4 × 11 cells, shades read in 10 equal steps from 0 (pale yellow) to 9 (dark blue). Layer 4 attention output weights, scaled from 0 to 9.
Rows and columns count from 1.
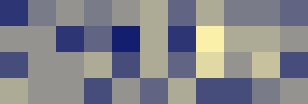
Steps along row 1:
down down up down down up down up same up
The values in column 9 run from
3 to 7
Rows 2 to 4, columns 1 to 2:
4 4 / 7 4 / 3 4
